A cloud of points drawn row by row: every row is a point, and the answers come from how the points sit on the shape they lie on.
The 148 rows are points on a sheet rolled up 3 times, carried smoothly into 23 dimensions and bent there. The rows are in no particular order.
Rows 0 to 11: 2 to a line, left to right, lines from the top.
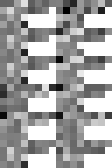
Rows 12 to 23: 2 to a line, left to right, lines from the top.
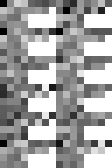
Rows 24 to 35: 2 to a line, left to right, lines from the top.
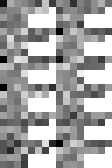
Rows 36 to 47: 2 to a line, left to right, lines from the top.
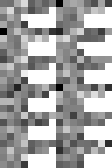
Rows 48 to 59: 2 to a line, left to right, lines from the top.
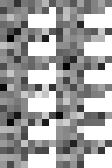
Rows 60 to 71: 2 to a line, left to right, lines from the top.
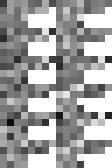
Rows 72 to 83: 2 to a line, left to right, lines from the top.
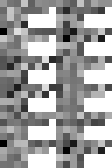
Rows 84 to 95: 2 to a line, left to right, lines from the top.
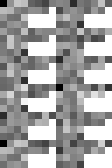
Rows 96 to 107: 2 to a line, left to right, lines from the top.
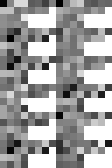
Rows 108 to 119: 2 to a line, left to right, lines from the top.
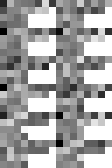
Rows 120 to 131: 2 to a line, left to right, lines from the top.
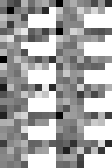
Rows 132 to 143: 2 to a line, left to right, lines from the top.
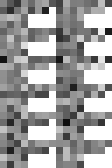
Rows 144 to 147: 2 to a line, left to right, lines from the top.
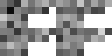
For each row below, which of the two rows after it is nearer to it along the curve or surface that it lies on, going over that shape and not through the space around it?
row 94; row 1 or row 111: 111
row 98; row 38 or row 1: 1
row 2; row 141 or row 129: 129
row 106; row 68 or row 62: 68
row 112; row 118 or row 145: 118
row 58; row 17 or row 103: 103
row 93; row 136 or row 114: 136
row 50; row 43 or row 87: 87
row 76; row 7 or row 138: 138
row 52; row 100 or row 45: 45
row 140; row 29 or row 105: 105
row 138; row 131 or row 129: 131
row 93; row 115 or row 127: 115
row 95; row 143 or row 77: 77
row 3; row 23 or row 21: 23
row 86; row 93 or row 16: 16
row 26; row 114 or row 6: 6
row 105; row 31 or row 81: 31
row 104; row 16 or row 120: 120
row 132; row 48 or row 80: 80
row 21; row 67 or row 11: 11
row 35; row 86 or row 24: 24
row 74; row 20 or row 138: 20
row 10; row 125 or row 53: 125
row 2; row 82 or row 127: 82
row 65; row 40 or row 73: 40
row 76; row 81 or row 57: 81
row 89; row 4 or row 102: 4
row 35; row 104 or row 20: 20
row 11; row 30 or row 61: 61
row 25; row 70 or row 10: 10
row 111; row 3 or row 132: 3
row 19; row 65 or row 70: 65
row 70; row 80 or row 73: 73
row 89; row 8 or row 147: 147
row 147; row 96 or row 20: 20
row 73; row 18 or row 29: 18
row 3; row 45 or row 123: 123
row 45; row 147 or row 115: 147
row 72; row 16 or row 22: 16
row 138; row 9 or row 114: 9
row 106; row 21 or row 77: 21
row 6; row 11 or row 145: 11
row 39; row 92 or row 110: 110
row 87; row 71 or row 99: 71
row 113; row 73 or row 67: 73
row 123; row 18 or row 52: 18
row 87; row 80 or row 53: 53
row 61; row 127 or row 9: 9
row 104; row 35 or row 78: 78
